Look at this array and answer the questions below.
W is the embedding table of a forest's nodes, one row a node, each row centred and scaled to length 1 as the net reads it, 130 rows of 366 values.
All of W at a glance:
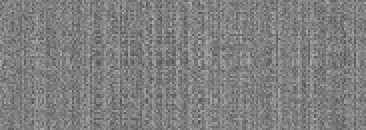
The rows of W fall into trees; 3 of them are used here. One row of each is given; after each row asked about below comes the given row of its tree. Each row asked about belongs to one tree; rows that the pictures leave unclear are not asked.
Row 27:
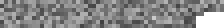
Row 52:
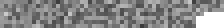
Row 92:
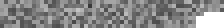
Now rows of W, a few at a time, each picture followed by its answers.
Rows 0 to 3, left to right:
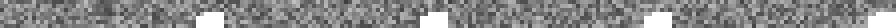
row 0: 52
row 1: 27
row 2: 92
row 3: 92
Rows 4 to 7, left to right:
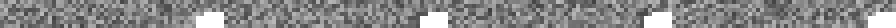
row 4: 92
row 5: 27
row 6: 27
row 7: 52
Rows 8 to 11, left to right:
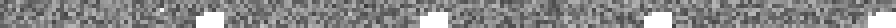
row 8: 27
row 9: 92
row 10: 52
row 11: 92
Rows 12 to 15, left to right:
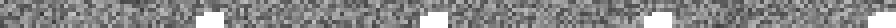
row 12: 27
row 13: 27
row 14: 92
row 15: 52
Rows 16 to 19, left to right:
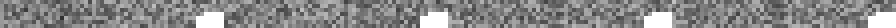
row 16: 52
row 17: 27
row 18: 52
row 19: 52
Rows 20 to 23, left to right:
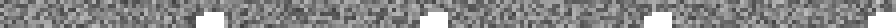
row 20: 27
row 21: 52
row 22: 27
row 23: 27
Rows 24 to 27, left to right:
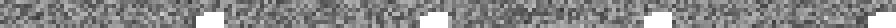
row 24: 27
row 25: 52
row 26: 52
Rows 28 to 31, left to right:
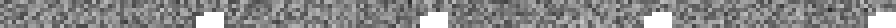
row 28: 27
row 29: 27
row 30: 52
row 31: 27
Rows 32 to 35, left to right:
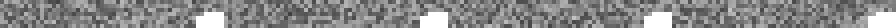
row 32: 52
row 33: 52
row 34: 92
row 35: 92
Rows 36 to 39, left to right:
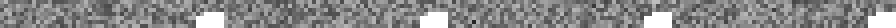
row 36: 52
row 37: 52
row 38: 27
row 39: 27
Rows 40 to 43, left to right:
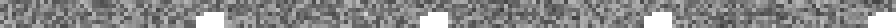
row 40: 52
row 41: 52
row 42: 52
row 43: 52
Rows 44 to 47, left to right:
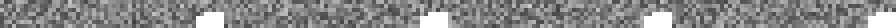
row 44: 27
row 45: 92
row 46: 52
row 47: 92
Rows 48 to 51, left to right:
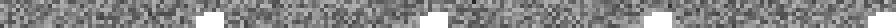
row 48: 92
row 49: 92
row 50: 92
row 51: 52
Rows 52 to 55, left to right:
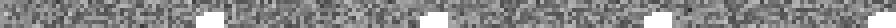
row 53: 52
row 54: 52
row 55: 52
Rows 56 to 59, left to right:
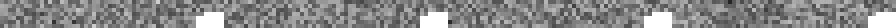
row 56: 92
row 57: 27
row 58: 92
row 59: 52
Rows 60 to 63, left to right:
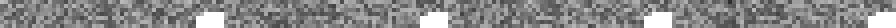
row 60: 52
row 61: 52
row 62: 52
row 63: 52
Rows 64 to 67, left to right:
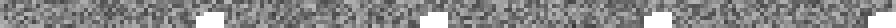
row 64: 52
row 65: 52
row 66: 27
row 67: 27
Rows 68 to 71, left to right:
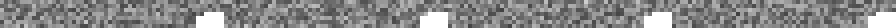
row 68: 27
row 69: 52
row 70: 92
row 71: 92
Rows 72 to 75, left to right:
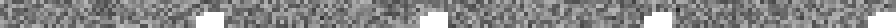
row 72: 52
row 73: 92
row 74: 27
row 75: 52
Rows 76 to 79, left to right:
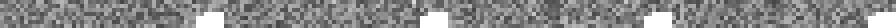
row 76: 92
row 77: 27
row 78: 52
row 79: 52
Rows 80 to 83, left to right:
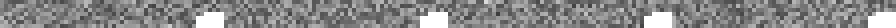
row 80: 52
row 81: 92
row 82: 27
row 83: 52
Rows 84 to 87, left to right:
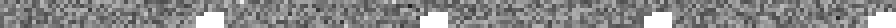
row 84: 92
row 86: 27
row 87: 92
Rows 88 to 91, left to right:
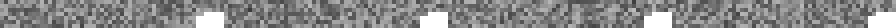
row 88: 92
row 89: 52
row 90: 27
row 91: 27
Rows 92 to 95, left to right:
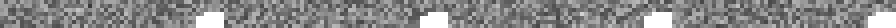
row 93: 27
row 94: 52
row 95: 52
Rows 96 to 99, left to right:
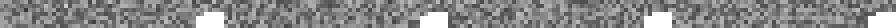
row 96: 52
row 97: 52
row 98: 27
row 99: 27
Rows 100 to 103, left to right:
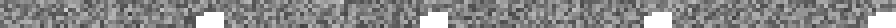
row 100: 27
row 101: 27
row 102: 27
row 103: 27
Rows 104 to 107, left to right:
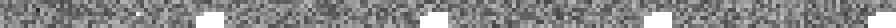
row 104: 52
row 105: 52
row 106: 52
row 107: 27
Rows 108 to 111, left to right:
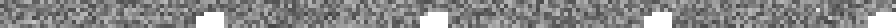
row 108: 27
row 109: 52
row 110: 92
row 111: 92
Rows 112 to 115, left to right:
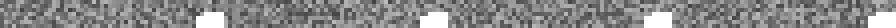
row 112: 27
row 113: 52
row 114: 92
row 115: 27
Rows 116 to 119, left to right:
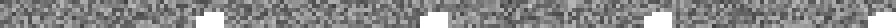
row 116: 92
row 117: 27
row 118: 52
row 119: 52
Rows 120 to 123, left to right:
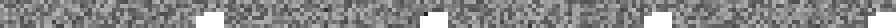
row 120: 92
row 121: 27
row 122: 27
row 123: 27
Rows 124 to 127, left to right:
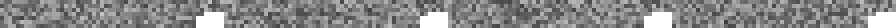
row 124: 27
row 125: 52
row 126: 52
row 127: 92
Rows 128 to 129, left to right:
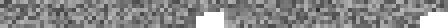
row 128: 27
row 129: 52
